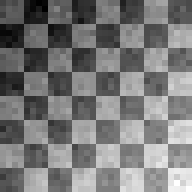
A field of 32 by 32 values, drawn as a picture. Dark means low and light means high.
The ninth with the lowest average is the top left. A checkerboard runs through the table. No lone cell stands out from its neighbours. The halves do not mirror each other. The ninth with the highest average is the bottom right. The field climbs toward the bottom right.
